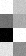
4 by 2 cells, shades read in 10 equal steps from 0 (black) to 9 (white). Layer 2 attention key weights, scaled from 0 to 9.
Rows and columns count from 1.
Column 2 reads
7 6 9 5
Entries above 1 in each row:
2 2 1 2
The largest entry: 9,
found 2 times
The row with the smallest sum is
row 3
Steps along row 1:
down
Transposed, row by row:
9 4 0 8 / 7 6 9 5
